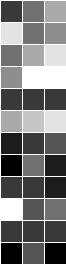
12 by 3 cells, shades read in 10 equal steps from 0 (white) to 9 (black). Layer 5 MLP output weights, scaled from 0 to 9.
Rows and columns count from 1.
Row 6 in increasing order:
1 2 3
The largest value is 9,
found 3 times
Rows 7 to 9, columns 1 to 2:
8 7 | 9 5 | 7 7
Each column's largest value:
9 7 9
